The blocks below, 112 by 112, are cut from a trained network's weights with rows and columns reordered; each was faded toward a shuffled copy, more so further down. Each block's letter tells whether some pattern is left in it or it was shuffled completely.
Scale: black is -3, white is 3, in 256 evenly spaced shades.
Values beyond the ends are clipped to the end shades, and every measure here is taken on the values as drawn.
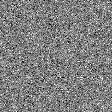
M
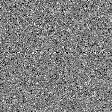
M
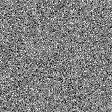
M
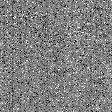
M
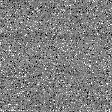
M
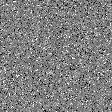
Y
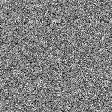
M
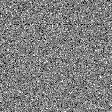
M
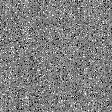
M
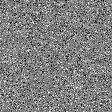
Y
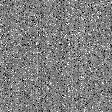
M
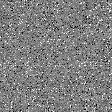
M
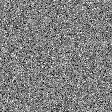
Y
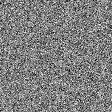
Y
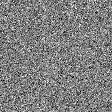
Y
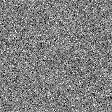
M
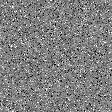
Y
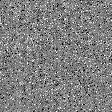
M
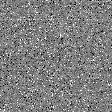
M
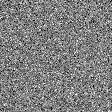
Y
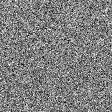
M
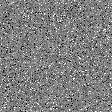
Y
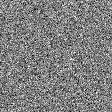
Y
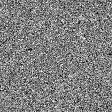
M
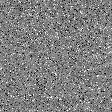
Y
